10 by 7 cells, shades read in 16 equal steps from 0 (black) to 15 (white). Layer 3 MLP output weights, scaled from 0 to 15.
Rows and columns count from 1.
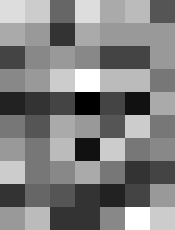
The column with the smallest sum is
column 3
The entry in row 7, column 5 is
12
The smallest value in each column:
2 3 3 0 2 1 4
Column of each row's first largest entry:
1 1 3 4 7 6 5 1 7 6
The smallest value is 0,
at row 5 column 4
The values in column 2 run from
3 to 12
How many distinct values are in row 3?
3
